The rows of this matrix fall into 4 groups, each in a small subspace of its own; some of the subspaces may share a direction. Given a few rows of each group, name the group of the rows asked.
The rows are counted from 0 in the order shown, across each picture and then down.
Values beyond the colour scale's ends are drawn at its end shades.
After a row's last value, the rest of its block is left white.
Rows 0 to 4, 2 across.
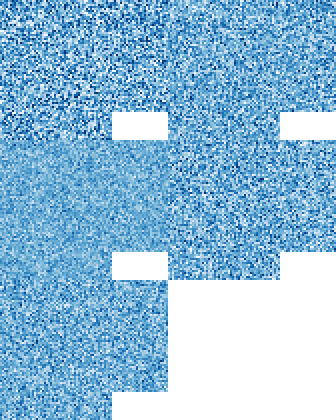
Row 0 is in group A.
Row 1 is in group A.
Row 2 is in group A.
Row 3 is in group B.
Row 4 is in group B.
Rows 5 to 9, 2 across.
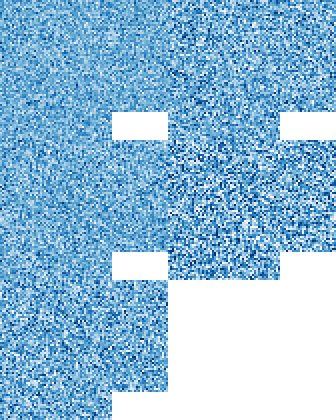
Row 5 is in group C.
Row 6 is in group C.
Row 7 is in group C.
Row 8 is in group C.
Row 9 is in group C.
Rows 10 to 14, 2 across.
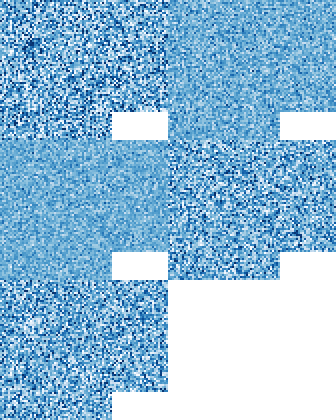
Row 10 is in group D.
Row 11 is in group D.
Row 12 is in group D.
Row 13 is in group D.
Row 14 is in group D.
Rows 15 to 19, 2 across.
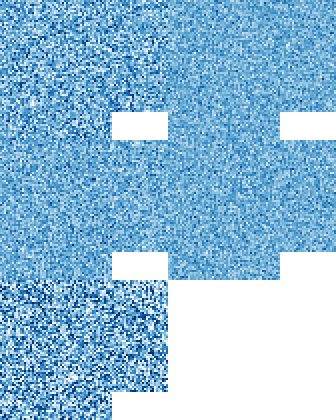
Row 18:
C
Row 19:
A
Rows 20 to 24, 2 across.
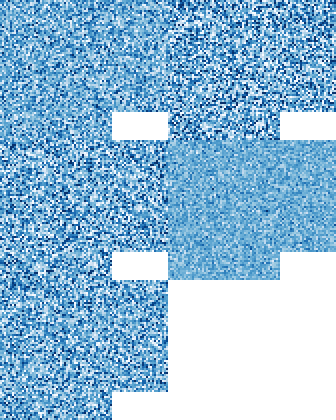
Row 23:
D
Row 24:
A
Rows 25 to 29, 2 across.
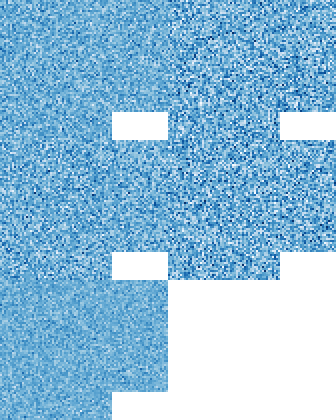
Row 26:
D
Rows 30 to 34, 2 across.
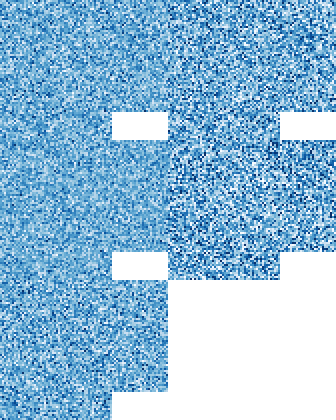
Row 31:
A
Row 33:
C
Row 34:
D
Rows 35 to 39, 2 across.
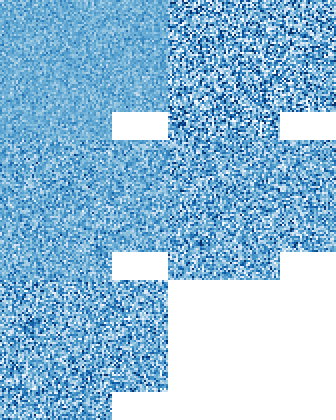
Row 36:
D
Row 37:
D
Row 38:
D
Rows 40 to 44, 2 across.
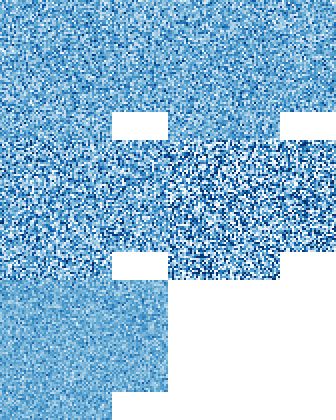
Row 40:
C
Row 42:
D
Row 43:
B
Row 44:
A
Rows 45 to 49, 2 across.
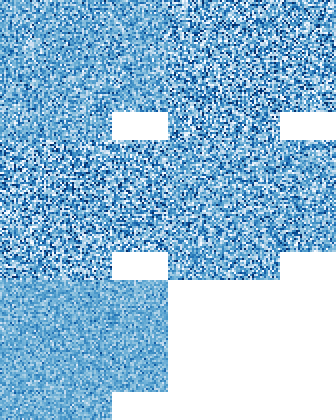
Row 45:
D
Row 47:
C
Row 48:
D
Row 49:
C
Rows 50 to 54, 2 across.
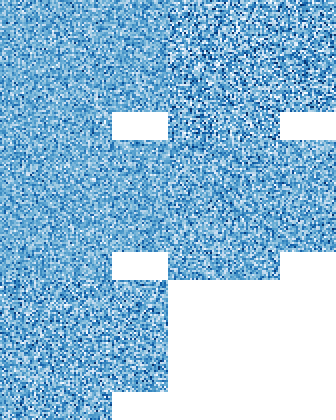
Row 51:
B
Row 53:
A
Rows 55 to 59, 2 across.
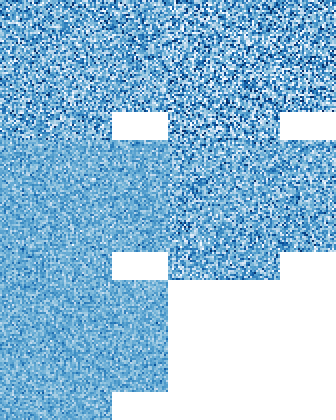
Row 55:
A
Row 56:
C
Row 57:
B
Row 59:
A
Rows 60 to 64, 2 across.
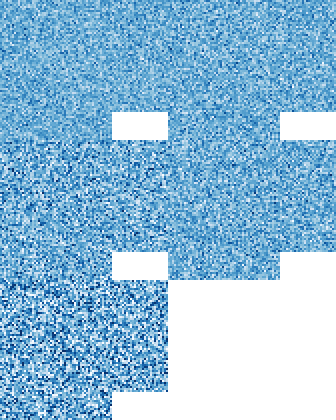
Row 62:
B
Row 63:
B
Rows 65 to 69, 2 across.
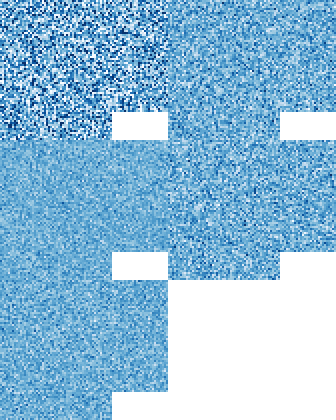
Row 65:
D
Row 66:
D
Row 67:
C
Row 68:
B
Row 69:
C
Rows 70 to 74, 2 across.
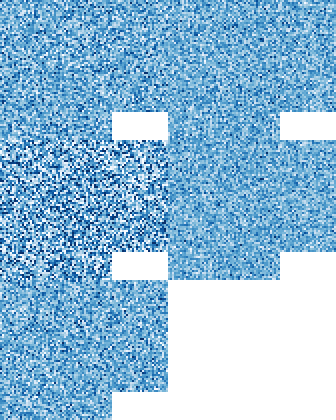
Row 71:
B
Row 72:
A
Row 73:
B
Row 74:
C
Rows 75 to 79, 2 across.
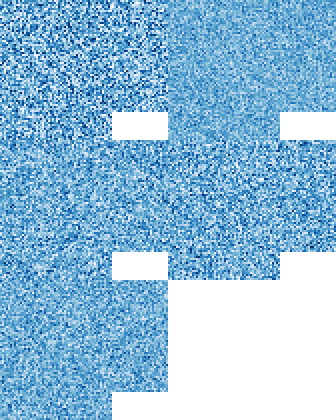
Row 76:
C
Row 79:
D
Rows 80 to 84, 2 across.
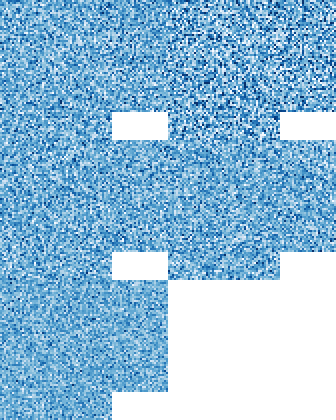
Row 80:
C
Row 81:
C
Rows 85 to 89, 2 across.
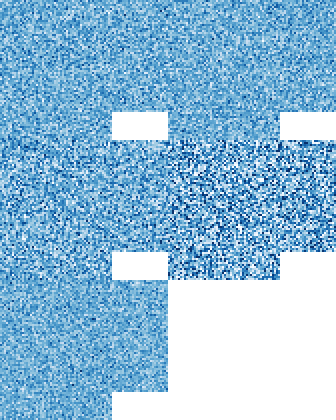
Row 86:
C
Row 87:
A
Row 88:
B
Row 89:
B
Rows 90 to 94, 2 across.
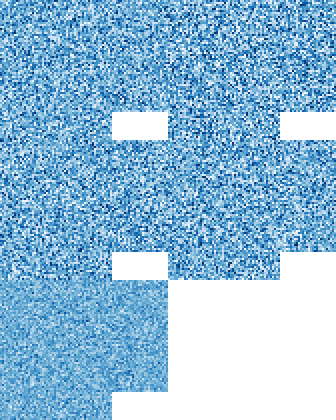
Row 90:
D
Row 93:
D
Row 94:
D
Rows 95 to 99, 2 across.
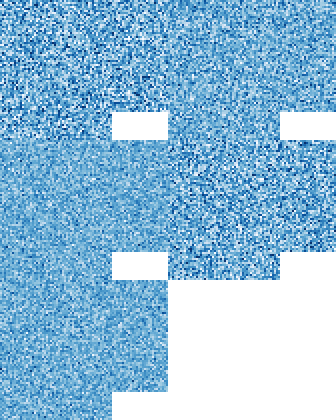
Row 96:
A
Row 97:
B
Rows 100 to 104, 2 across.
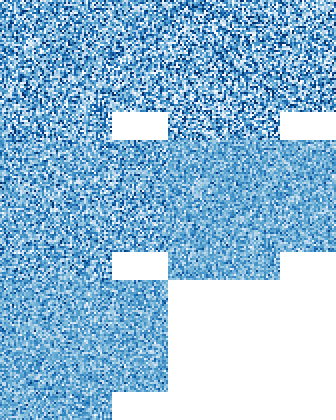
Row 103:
D
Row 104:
C
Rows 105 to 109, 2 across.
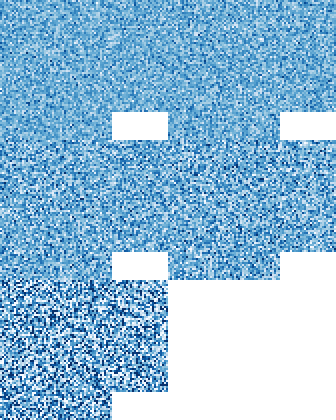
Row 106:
B
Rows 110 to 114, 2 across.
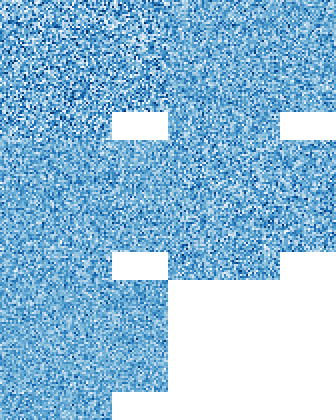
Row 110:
A
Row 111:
B
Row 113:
D
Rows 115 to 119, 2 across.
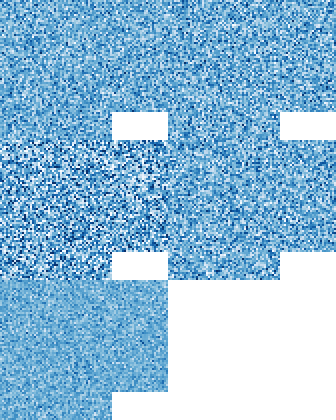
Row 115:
D
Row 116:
B
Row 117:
A
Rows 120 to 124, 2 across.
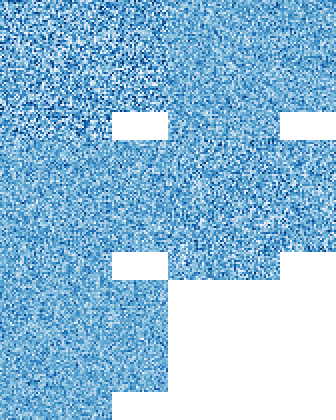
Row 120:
C
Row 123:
D
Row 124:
C
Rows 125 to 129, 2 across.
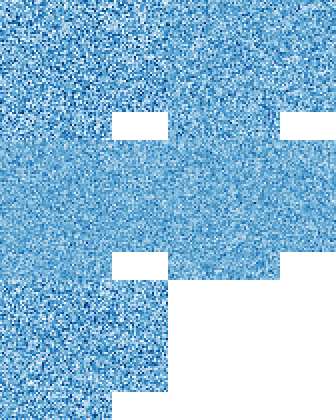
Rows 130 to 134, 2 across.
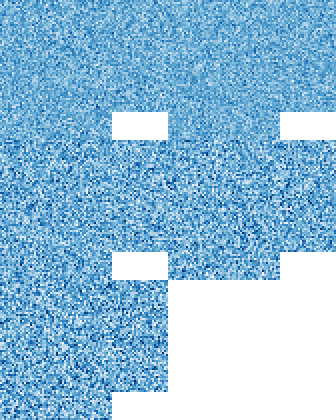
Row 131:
B
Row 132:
B
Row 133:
C
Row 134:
C
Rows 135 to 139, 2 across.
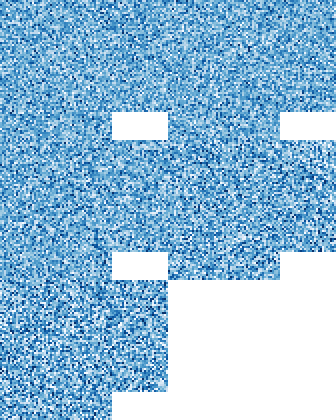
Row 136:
C
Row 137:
D
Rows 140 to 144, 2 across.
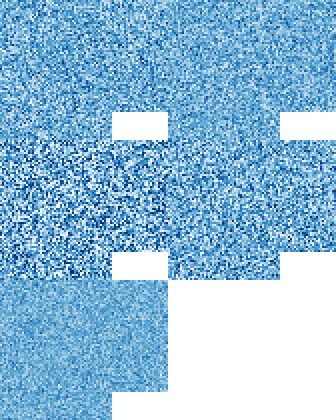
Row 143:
D
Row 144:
D
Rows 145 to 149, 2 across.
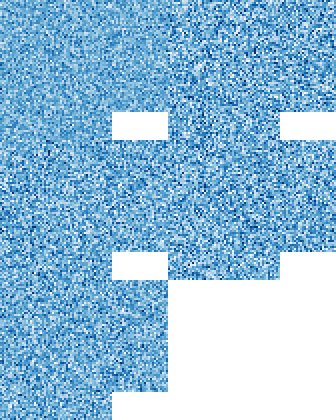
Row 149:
D
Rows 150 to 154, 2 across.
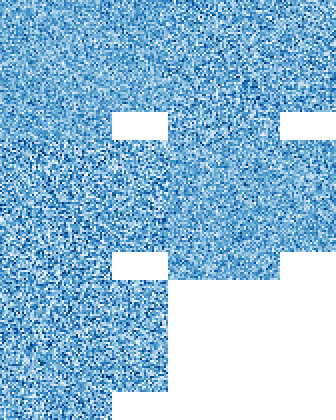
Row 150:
C
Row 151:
C
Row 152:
C
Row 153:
A
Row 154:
B
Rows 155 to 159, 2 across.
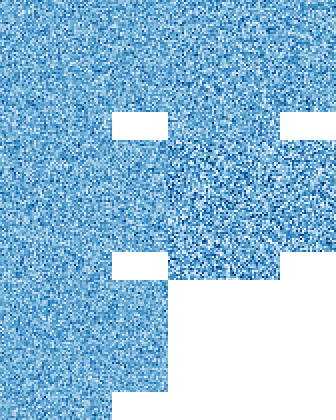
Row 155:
D
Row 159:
C
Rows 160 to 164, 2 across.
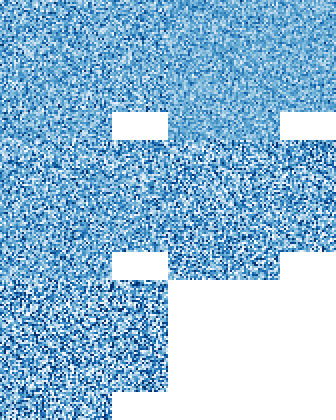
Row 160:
D
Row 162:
A
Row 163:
A
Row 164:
B
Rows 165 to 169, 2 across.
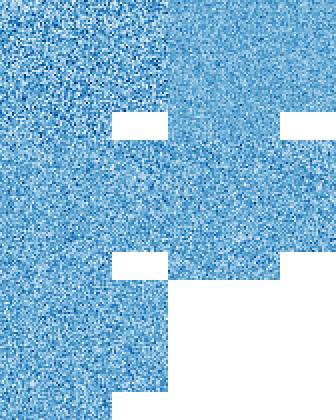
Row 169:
D
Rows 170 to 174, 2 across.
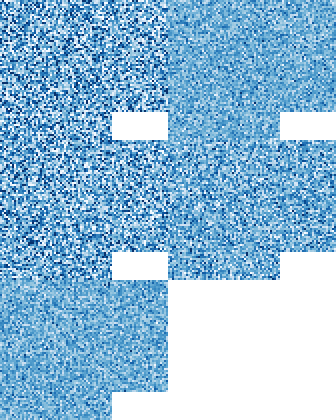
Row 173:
B
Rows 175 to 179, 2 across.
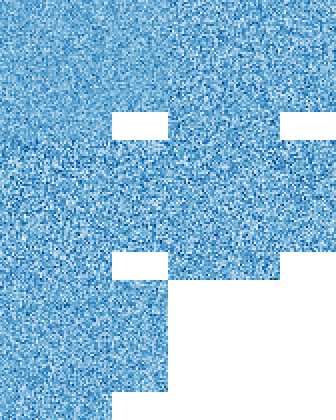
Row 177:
A
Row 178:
A
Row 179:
B
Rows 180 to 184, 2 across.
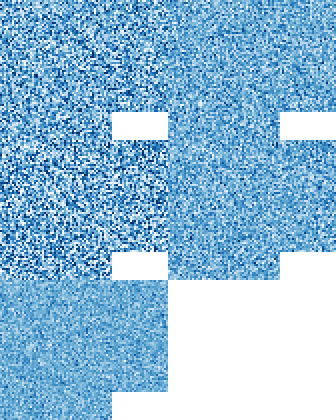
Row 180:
D
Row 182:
A
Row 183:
A
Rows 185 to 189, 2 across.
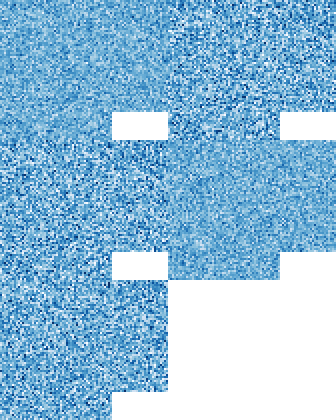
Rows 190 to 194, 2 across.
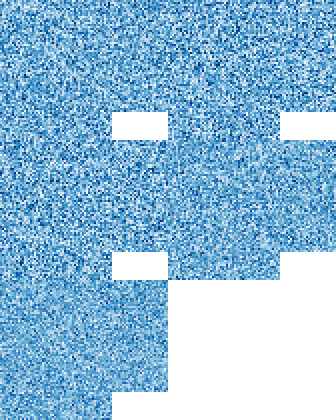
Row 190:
A
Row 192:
B
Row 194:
A
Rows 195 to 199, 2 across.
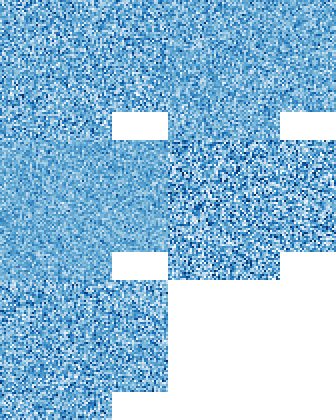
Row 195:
D
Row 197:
C
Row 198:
B
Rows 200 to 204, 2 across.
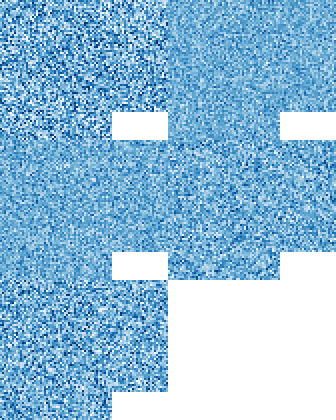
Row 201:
D
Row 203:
A
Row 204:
D
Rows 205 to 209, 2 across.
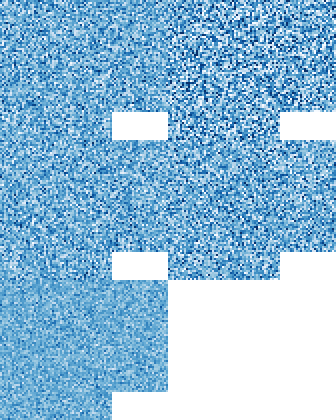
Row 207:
D
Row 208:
A
